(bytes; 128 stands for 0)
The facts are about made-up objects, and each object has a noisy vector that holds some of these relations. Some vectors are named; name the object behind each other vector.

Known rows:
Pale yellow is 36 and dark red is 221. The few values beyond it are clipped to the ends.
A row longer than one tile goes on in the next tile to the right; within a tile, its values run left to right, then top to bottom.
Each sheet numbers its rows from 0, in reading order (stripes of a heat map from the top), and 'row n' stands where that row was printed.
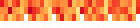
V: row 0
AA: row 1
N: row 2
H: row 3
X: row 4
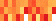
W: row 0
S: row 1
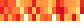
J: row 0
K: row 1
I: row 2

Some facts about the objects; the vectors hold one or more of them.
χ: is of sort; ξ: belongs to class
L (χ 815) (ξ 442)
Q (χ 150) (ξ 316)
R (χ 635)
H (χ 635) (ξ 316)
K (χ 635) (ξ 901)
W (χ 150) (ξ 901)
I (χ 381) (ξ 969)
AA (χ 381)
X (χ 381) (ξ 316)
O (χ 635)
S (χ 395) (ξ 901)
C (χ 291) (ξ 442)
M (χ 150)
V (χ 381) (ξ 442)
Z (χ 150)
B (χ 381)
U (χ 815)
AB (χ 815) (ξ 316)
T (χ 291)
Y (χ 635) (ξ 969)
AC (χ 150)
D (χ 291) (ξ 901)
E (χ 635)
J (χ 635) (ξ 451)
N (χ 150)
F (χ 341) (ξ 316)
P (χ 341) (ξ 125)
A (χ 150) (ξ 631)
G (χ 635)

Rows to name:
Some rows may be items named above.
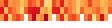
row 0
K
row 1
P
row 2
K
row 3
D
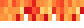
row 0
Q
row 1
Y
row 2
A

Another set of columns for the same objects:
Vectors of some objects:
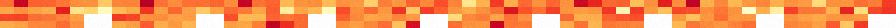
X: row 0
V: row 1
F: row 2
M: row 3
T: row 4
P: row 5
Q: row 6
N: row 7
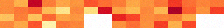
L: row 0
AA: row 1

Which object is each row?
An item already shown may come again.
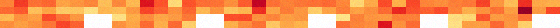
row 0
AB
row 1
C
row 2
V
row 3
T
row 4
D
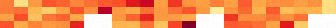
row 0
U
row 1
I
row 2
H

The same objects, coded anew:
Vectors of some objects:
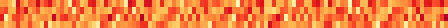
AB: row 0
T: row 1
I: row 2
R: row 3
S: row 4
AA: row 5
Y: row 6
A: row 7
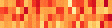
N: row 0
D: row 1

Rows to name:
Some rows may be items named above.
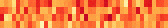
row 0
H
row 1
A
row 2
U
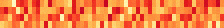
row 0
W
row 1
F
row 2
K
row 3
Q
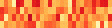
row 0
I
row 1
H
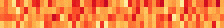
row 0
T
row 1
Q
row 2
P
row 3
X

